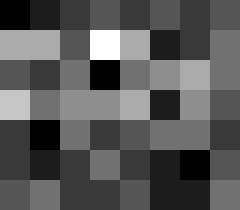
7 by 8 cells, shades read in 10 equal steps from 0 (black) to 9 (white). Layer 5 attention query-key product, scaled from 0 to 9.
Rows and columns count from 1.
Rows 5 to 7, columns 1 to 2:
2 0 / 2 1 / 3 4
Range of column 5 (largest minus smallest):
4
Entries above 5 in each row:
0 4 1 2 0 0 0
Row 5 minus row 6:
0 -1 2 -2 1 3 4 -1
